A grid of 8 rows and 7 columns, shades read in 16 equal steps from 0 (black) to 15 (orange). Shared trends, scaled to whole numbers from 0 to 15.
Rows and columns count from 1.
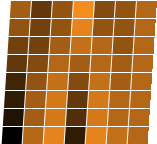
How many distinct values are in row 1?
6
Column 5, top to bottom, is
8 9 11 11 12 13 13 14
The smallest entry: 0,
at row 8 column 1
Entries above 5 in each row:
7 7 7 7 6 6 5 5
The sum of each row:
68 68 67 67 66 67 65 65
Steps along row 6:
up up down up down same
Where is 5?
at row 7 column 4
